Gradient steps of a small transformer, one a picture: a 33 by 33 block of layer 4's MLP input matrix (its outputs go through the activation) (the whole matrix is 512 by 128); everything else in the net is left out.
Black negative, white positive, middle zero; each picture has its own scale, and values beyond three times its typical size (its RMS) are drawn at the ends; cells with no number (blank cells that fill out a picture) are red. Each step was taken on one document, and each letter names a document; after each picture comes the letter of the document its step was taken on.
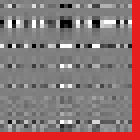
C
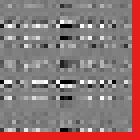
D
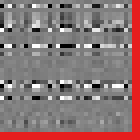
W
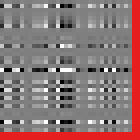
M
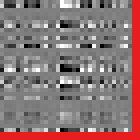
D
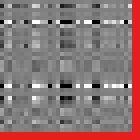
W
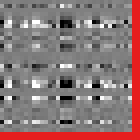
W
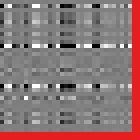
W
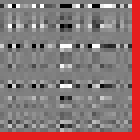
C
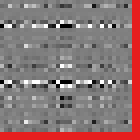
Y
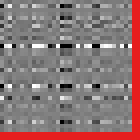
W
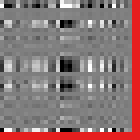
D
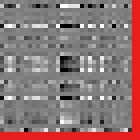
D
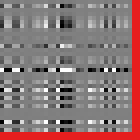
M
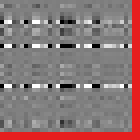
W
